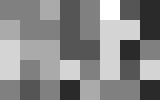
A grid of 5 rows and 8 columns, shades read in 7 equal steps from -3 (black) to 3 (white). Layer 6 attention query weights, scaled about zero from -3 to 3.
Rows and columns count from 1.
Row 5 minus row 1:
0 -1 -1 -1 1 -3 1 0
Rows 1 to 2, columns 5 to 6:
0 3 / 0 2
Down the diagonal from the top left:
0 0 1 2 1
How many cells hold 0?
13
